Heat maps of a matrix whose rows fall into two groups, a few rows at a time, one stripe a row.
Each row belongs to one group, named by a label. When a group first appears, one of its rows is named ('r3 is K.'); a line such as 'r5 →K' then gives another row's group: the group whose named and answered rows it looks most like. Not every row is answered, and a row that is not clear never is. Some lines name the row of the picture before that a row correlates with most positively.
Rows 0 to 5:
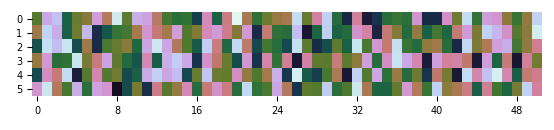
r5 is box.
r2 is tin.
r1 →tin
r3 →box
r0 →tin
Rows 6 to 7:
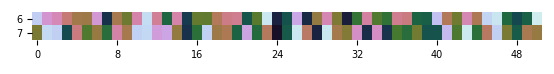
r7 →tin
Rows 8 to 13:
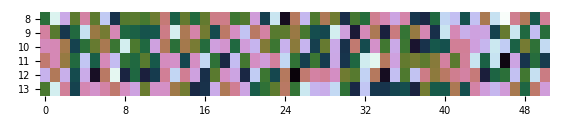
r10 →tin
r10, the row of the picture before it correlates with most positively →6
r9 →box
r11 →box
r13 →tin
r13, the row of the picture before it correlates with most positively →7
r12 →box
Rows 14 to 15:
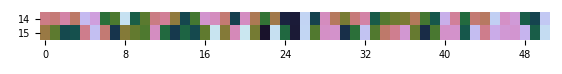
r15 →tin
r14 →tin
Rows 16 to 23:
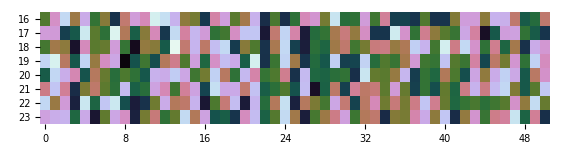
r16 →tin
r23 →box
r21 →tin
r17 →box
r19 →box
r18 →box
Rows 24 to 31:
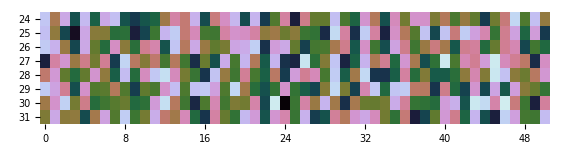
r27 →tin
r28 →tin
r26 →box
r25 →box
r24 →box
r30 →tin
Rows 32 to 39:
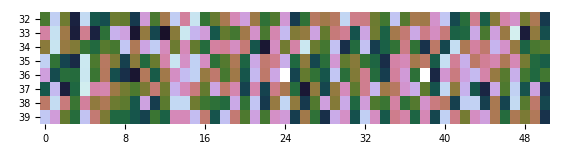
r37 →box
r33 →box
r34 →tin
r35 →box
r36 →box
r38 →box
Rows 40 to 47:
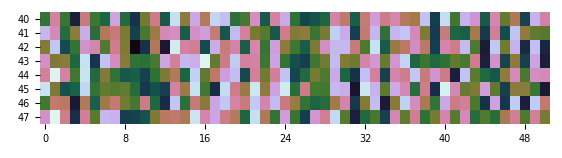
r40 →box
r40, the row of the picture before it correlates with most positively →37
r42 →box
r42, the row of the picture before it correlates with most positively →37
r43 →box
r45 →box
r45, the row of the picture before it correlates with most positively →39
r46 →box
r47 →box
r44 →box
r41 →box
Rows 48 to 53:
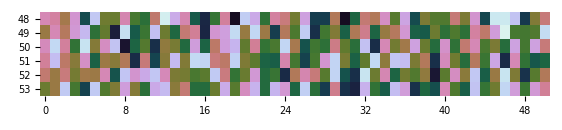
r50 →box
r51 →box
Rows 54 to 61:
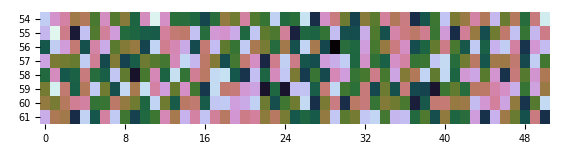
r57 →box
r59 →tin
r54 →tin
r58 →box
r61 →box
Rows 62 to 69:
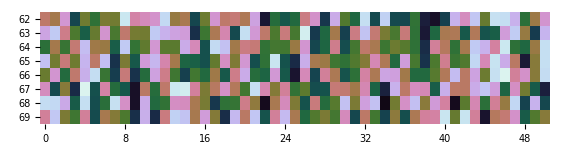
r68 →box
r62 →tin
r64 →tin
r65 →tin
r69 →box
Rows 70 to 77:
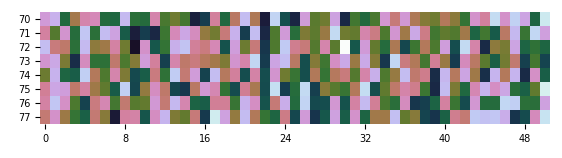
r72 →box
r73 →box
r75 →tin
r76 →tin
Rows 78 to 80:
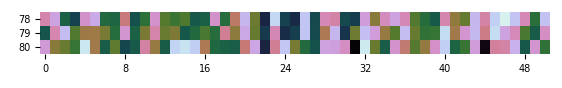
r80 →box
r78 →tin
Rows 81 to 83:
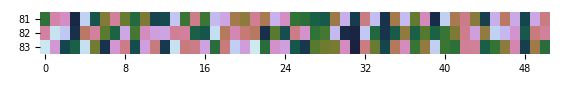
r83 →box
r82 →tin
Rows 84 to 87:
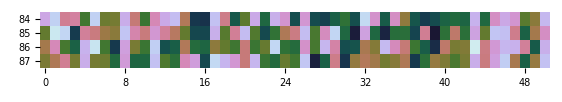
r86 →tin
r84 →tin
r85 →tin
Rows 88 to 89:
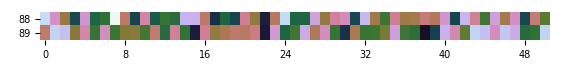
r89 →tin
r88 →box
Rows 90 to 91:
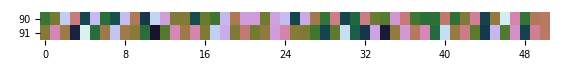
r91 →box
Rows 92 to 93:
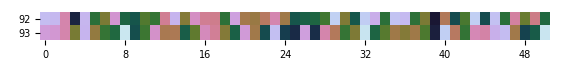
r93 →tin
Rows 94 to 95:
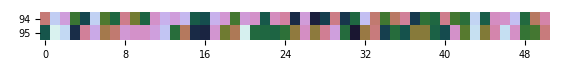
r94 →tin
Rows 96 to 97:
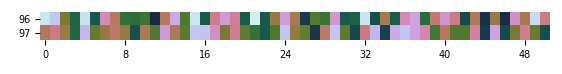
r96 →box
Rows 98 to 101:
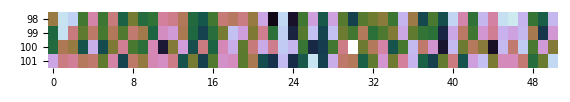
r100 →box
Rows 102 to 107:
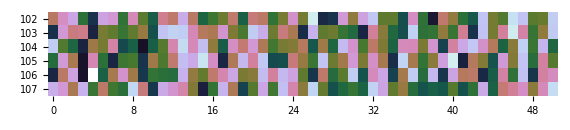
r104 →box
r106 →box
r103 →tin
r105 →box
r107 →tin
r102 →tin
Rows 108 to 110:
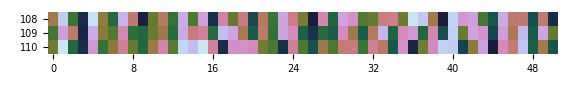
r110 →box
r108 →box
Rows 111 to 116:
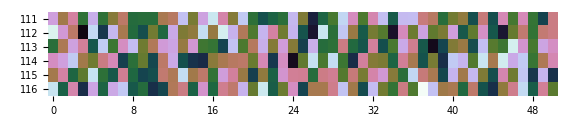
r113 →tin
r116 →box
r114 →tin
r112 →box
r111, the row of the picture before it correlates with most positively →109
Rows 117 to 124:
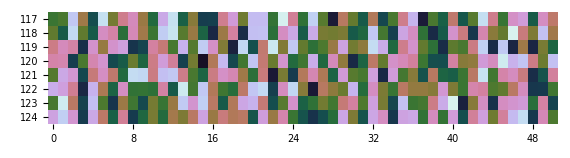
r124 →box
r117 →tin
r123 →box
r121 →tin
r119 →box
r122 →box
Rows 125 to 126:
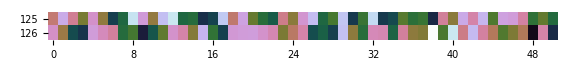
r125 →tin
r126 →box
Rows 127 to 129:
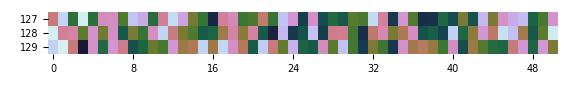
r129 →box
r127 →tin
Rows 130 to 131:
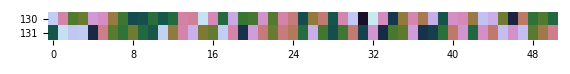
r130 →box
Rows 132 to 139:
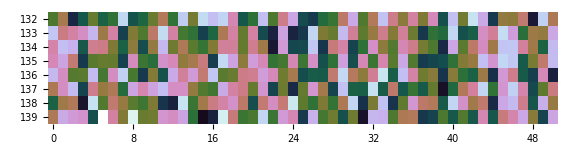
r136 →box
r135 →tin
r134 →tin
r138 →box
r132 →box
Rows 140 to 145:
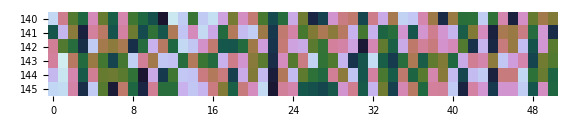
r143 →tin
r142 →box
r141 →box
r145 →box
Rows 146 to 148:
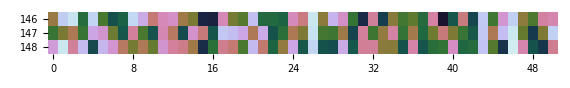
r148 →tin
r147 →tin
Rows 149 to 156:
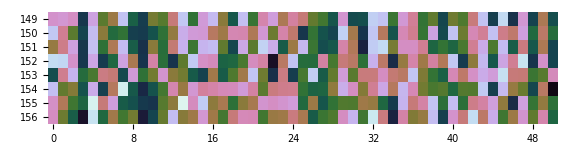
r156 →box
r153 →tin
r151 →box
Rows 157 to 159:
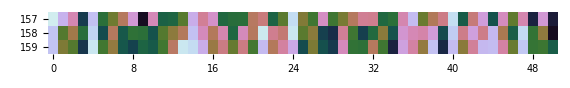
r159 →box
